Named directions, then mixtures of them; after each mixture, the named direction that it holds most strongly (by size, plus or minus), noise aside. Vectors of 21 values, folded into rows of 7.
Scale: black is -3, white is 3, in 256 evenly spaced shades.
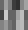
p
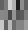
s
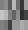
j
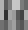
p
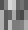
s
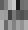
s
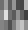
j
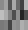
j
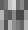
s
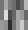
p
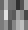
p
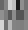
s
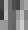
p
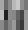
p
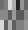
s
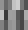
p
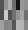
p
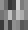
s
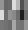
p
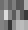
j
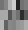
s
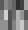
p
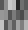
s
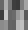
p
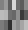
j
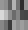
j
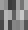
s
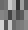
s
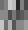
s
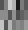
s
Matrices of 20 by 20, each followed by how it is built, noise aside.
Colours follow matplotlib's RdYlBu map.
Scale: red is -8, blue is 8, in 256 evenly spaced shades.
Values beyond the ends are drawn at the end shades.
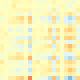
low rank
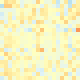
low rank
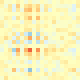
low rank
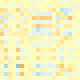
low rank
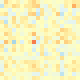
low rank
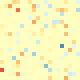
sparse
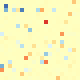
sparse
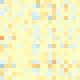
low rank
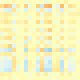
low rank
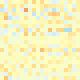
low rank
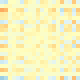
low rank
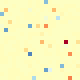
sparse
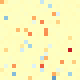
sparse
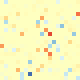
sparse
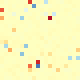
sparse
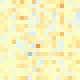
low rank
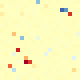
sparse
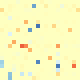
sparse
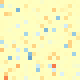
sparse
